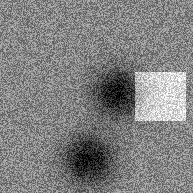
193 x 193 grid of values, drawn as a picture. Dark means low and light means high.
There are two dips. The middle right is the ninth with the highest average. There are no regular stripes. An odd patch, higher than its surroundings, sits in the middle right.
